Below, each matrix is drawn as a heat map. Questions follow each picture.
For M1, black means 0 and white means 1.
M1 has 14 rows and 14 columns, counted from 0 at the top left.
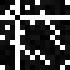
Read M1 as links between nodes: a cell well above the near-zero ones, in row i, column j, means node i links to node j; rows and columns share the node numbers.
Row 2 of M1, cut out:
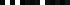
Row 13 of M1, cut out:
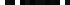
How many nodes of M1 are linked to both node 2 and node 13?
1
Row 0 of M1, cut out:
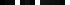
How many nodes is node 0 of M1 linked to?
3
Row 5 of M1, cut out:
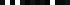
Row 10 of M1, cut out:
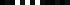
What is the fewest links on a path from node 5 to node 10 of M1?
1
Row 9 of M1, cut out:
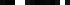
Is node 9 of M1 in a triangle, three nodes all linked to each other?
yes
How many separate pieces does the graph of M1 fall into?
1
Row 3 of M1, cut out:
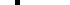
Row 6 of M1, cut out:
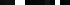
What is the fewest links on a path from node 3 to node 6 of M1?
1
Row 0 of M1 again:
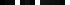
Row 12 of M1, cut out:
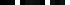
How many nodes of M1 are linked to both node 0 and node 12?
2
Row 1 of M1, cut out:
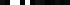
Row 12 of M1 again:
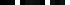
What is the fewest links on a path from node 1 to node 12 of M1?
2
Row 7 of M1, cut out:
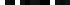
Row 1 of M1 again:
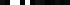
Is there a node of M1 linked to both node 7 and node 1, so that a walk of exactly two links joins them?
yes
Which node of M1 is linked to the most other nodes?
node 3
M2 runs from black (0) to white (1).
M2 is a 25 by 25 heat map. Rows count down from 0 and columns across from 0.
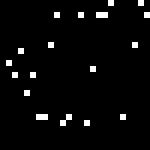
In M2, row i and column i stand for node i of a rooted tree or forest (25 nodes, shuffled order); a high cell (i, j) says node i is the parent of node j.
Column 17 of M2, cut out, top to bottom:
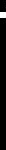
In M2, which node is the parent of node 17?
2
